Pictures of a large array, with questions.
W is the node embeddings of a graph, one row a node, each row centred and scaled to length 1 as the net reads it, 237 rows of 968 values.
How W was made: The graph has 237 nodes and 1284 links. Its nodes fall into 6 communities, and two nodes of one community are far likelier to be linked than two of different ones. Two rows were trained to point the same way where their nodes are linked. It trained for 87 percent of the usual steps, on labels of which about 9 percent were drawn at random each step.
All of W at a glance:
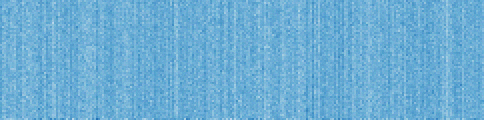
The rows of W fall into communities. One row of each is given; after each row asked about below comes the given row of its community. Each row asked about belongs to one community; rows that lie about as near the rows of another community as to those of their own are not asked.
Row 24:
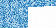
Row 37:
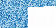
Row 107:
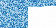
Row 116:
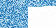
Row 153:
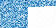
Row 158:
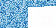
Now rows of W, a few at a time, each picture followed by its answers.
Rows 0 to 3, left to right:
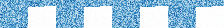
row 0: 153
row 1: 24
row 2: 158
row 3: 153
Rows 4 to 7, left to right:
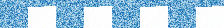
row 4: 116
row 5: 158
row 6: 116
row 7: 116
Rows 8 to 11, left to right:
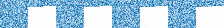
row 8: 153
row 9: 24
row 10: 37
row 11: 158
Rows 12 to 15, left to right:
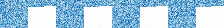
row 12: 24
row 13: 107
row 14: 158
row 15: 37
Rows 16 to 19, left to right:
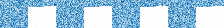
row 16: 107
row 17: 153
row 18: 24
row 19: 107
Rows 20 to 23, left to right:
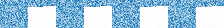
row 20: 37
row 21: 107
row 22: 153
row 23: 153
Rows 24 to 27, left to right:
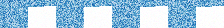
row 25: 153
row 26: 107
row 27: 107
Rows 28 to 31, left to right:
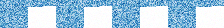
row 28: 107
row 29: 116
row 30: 158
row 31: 107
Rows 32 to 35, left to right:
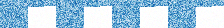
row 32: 116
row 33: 107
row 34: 37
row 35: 24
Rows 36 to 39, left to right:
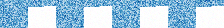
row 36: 107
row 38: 153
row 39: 158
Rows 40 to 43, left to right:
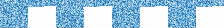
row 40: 107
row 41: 37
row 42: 153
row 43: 107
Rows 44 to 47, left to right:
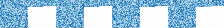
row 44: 37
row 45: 158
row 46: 37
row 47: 116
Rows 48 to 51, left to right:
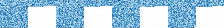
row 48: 153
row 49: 107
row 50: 116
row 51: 107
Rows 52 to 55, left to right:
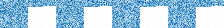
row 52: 107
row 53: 24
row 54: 153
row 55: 24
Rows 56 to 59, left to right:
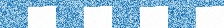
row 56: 24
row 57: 116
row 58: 153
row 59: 24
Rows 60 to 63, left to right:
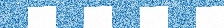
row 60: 158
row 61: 158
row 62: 37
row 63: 107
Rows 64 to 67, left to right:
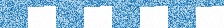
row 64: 116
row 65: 116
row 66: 107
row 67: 37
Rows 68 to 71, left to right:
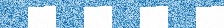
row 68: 116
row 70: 158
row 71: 107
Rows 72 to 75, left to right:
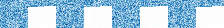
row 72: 24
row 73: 107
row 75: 116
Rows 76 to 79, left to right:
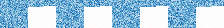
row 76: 153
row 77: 116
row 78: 153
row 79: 107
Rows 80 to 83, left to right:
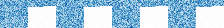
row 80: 37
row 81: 153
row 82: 24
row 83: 158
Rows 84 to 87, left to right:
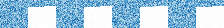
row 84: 153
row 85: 158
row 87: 107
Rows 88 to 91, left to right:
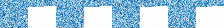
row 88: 116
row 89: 153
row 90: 107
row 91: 153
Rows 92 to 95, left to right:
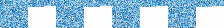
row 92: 116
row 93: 116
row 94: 116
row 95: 107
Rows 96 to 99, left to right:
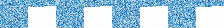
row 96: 37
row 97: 153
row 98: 37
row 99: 37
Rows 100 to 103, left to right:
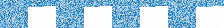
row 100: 37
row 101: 107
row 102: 37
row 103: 153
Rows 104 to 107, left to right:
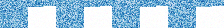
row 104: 24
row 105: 158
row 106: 116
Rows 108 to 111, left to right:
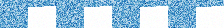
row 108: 158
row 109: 153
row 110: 158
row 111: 153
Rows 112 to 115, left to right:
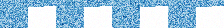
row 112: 116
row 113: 37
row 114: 158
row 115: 153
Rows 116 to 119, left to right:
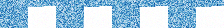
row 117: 158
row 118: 37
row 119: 116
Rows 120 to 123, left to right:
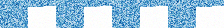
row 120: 37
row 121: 24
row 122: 107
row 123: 107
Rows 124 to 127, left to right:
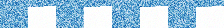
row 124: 37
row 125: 153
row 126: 153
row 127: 24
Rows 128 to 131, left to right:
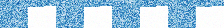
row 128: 37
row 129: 158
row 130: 116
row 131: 107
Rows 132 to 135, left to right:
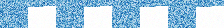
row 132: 153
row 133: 107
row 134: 37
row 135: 158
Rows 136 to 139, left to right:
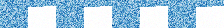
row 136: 158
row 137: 153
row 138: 158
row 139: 153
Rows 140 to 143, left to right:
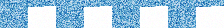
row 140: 158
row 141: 24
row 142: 24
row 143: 107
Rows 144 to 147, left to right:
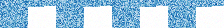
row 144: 153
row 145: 107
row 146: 116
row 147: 153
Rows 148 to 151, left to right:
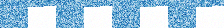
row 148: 37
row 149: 24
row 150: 153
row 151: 116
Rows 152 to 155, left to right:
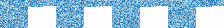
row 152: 107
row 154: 153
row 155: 116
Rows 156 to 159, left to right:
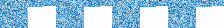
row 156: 24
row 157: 116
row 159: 107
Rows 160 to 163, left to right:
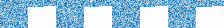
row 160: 37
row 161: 153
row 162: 153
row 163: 153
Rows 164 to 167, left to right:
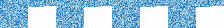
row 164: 158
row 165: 153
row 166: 116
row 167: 37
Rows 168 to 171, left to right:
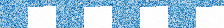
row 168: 158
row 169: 153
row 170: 158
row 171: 116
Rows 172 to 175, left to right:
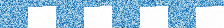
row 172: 158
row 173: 37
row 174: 158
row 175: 24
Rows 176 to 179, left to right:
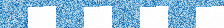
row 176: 37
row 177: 24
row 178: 116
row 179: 153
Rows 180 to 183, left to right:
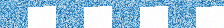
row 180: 153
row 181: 24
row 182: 107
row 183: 37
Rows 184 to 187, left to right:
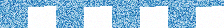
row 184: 24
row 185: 153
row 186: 37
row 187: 24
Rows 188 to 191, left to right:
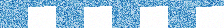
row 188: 158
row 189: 116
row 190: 24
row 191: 116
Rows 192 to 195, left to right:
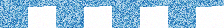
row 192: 107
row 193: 37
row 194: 107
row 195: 37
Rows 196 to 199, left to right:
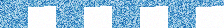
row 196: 158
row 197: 153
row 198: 107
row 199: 24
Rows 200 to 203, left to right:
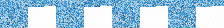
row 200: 116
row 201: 116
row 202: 116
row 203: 116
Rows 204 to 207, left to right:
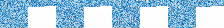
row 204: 24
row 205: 116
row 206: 153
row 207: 107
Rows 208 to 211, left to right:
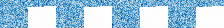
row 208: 116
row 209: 116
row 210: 24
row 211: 107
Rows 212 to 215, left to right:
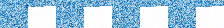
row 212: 158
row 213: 37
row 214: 153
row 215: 158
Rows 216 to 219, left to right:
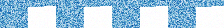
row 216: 24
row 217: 24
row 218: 158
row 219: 153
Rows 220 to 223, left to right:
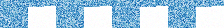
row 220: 107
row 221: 24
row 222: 116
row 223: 24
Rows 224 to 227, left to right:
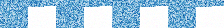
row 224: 107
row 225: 107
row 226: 158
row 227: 153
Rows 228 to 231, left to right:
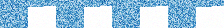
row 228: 37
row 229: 116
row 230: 158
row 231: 153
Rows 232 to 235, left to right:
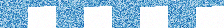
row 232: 158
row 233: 116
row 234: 107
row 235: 116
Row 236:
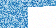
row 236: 37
